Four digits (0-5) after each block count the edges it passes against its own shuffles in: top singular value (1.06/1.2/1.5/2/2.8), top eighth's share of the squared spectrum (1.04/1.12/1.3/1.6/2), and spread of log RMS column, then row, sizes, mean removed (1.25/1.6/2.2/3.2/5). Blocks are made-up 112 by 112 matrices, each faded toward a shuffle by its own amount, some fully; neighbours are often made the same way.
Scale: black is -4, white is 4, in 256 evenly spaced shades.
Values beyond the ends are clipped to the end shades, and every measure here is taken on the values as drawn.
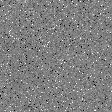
0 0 0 0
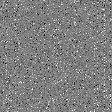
1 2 2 0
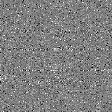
4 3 1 2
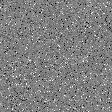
0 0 0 0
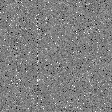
2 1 1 0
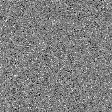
2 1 0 0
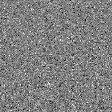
3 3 1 1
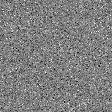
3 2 0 0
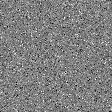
0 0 0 0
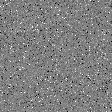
0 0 0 0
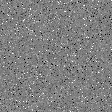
0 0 0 0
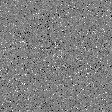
1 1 0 1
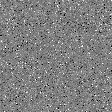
0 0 0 0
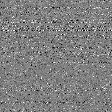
2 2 0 3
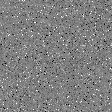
0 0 0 0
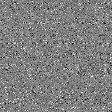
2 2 0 3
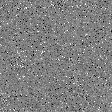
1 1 0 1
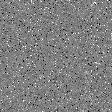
1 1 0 0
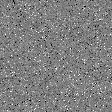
1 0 0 0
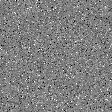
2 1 0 0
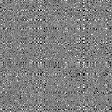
5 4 3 3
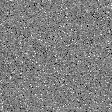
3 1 0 0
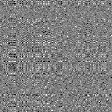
5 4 3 3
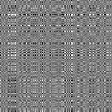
5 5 4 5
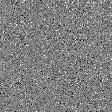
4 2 1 1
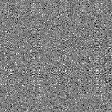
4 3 2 2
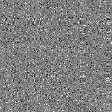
4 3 2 2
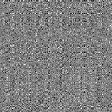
5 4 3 3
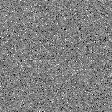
3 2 0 1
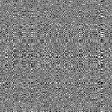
5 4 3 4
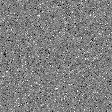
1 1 0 0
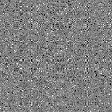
5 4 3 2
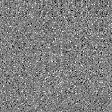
4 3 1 2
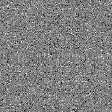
4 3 1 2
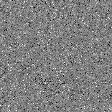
3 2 0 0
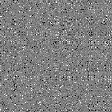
4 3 2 2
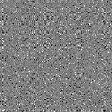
5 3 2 2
